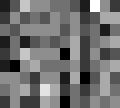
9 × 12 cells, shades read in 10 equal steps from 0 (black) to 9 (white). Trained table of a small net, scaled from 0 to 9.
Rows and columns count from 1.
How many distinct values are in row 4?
6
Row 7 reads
5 5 4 2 5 5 1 6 0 3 6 3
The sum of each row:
49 48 47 43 46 46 45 54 43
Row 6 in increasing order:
0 1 2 4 4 4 4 5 5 5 6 6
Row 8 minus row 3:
0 2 1 -2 3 1 -1 -1 -1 0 5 0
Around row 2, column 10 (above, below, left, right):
9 4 2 6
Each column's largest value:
5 5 7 6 8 6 4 6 3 9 6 6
